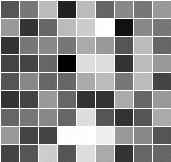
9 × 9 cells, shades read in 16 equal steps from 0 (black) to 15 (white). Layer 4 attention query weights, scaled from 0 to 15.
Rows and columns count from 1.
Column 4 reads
2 11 7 0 6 6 6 15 5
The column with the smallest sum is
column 1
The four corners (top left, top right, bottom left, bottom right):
5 9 4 6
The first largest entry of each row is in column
3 6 8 5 6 7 5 4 5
